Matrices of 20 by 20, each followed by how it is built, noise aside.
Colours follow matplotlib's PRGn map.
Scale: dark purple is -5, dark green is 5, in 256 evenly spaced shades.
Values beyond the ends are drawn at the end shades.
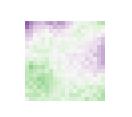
smooth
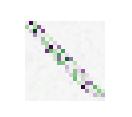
banded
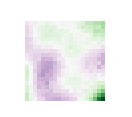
smooth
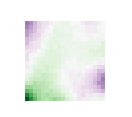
smooth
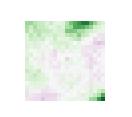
smooth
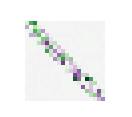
banded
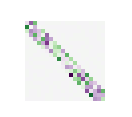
banded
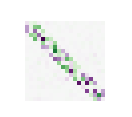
banded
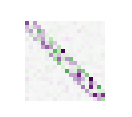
banded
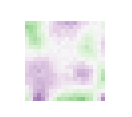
smooth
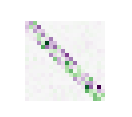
banded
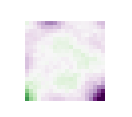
smooth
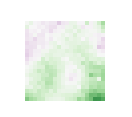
smooth
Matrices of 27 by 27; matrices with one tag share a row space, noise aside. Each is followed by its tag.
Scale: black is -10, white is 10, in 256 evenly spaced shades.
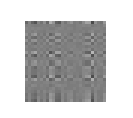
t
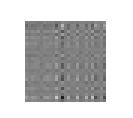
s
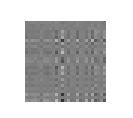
s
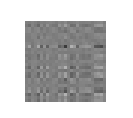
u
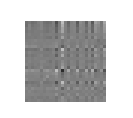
s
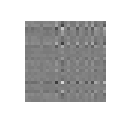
s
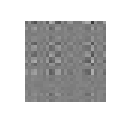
t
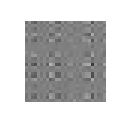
t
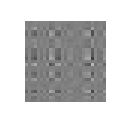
t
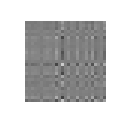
s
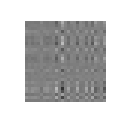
s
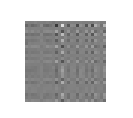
s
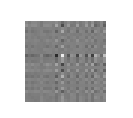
s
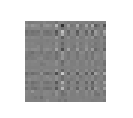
s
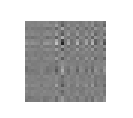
s
